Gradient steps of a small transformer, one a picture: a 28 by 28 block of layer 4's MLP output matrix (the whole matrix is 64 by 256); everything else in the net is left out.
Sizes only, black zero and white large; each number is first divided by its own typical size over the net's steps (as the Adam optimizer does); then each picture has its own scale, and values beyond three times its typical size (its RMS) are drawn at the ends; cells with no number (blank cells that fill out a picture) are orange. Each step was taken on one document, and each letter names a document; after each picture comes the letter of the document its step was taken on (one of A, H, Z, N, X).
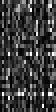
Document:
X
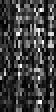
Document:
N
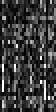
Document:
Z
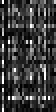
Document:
Z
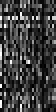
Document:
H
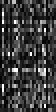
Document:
Z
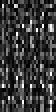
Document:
X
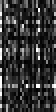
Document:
H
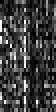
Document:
H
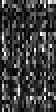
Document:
Z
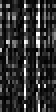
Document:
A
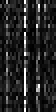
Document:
A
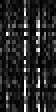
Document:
A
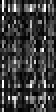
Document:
Z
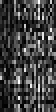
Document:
N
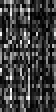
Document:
H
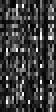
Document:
X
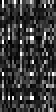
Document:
X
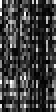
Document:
H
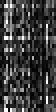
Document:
H
